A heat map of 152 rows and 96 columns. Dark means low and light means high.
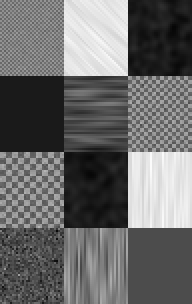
It is made of 4 by 3 panels. Panel 1,1: middling, checkered. Panel 1,2: very high, slanting down to the right, faint in contrast. Panel 1,3: very low, blotchy, faint in contrast. Panel 2,1: very low, flat. Panel 2,2: low, streaked across. Panel 2,3: middling, checkered, strong in contrast. Panel 3,1: middling, checkered, strong in contrast. Panel 3,2: very low, blotchy, faint in contrast. Panel 3,3: very high, streaked downward, faint in contrast. Panel 4,1: low, fine-grained. Panel 4,2: middling, streaked downward. Panel 4,3: low, flat.
